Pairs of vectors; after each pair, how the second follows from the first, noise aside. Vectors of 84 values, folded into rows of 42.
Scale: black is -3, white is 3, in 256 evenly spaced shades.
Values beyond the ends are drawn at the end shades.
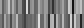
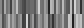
wrapped around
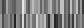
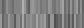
shrunk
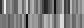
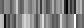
shuffled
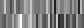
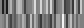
shuffled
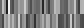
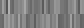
shrunk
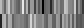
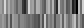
shuffled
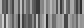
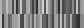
wrapped around
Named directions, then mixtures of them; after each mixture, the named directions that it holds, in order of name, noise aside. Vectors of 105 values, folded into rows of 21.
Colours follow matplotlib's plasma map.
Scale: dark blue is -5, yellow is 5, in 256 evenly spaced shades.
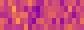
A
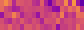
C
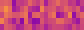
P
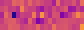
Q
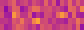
P, Q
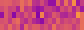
A, C, Q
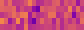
A, P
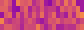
C, P, Q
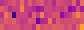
Q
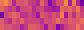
C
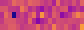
Q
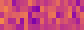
A, P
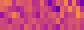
C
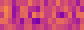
P, Q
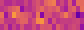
C, Q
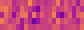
A, P, Q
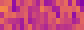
C, P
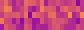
P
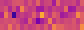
Q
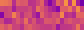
C
